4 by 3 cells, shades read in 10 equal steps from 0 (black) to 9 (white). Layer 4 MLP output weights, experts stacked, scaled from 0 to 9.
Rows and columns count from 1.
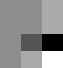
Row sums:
16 16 8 20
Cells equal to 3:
1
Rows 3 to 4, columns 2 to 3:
3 0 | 6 9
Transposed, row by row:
5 5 5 5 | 5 5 3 6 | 6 6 0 9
